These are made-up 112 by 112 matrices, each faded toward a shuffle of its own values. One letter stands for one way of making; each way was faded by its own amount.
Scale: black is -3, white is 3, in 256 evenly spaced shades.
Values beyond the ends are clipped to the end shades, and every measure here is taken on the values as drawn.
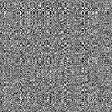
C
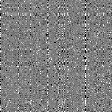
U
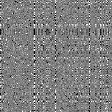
U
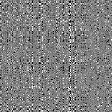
U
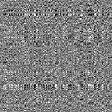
C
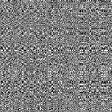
C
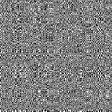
C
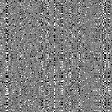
U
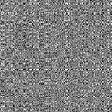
C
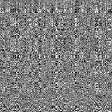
C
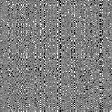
U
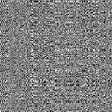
C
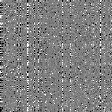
U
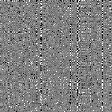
U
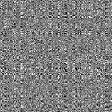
C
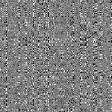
U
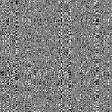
U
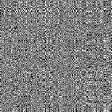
C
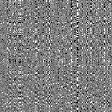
U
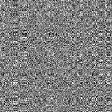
C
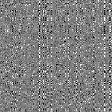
U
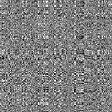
C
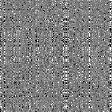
U
